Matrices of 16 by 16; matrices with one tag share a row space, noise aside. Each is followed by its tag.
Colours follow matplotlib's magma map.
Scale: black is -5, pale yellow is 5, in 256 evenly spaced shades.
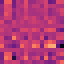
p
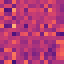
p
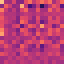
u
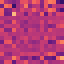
p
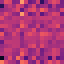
u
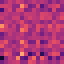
u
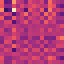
p
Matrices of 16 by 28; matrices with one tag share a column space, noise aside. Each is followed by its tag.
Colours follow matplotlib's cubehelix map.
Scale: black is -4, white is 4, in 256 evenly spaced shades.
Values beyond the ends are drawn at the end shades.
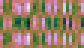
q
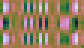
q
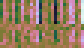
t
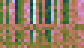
t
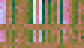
t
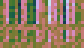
t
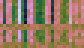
t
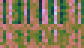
t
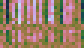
t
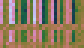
t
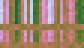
t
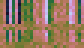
t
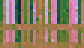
t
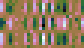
q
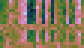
t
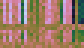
t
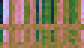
t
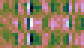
q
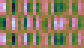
q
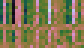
t
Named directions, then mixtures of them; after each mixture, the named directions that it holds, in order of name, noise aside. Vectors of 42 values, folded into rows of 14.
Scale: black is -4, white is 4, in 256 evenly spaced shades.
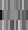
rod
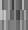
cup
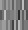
cup, rod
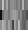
rod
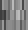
cup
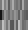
rod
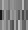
rod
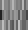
rod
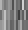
cup, rod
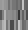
cup, rod
